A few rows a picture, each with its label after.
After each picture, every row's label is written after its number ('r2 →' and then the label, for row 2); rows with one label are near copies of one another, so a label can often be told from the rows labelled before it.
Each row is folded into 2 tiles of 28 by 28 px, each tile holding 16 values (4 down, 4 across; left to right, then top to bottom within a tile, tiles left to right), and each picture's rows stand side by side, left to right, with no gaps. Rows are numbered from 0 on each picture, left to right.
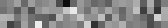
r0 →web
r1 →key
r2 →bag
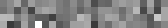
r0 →web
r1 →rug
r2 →bag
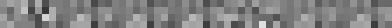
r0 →bag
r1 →rug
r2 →rug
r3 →rug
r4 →web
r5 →rug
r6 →rug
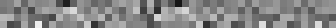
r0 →web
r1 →key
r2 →bag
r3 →key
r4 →web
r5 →web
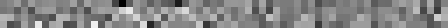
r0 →web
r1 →web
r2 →key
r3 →key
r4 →bag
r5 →rug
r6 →rug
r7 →bag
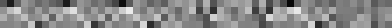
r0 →key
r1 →key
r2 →key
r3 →bag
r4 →bag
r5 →key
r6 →rug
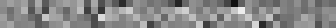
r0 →bag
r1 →bag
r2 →key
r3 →key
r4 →key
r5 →rug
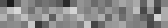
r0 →key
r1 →key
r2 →bag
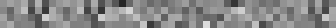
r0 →bag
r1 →bag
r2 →key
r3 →web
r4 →key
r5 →bag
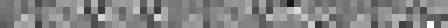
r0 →rug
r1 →bag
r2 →bag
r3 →rug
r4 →bag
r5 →key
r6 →rug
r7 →web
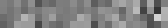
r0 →rug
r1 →rug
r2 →bag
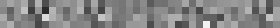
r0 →bag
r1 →bag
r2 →rug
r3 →web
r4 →bag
